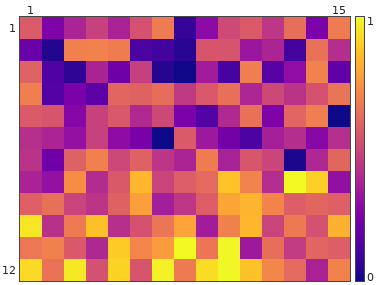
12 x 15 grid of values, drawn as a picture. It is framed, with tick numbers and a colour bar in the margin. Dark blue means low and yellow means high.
Ninth with the highest average: bottom middle. Seam: horizontal, 60% of the way down, the bottom part higher. Average level on the scale: 50%. Grain: fine.
